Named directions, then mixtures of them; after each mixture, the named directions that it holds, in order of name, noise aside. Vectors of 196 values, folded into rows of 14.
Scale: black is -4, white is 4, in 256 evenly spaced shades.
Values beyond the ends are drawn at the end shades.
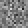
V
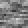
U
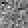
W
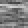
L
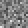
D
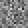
V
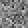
V, W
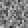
D, V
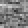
D, L, U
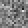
U, V, W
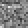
D, L, W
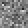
V, W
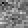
L, U, W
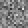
V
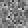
V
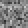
D, L, V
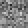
L, V, W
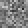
U, V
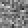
U, V, W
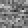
U, V, W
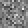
V, W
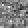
D, U, W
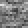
L, U, V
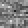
D, U, W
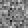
D, L, V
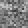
L, U, V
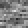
U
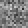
L, V
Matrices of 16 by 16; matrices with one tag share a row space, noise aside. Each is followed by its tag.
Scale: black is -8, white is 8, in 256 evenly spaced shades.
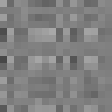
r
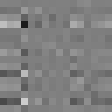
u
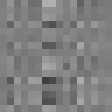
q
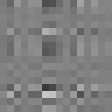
q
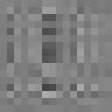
q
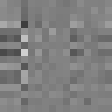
u
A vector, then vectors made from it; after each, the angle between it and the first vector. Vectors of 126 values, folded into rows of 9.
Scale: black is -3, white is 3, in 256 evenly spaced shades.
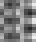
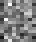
partly opposed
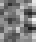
nearly parallel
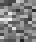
orthogonal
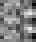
nearly opposite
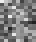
orthogonal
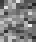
partly opposed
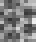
nearly parallel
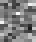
partly aligned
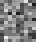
partly opposed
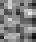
nearly opposite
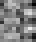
nearly opposite
